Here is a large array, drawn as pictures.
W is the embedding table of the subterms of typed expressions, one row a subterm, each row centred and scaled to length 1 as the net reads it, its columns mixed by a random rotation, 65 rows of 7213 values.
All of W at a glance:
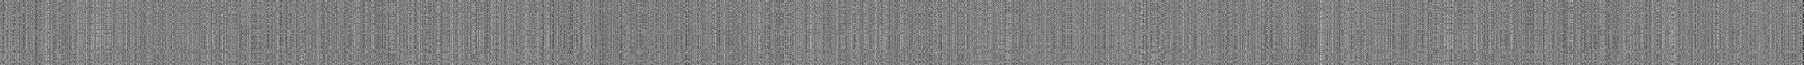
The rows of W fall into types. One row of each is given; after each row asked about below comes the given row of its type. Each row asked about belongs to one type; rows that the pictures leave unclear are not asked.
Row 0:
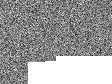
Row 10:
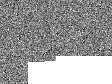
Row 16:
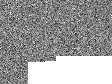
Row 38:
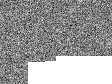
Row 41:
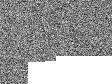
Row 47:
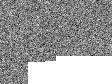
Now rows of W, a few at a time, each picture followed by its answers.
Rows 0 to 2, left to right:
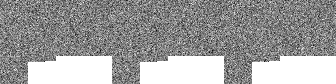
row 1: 0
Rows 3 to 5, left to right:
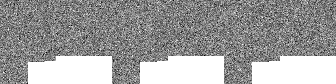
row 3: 10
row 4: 47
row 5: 0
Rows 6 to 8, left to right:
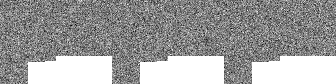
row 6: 38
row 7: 10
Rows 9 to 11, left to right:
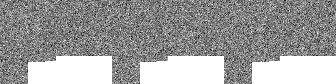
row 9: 47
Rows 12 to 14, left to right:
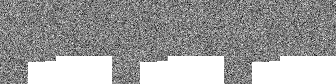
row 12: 41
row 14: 0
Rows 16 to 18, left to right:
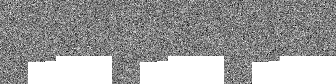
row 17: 38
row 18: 10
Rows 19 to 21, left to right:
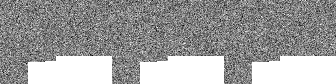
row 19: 0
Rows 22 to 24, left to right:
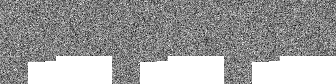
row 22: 0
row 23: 10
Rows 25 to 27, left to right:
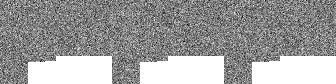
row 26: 41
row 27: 16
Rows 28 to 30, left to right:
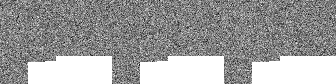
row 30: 41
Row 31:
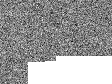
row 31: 41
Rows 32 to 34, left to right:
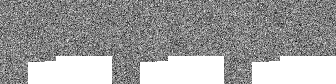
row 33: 16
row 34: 41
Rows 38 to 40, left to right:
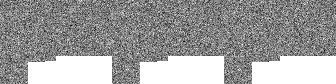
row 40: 0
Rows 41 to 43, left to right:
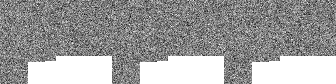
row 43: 38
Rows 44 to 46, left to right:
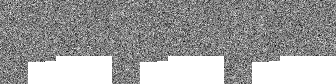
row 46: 47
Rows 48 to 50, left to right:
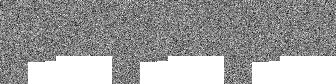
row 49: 16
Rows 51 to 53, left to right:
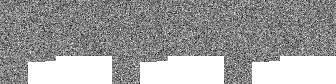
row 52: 10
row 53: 16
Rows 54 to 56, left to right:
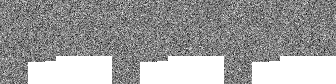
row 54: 0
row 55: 16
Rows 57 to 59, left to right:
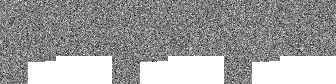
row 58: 16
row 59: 16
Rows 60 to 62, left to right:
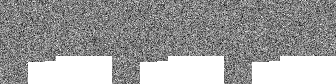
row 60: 10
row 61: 0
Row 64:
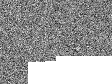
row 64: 16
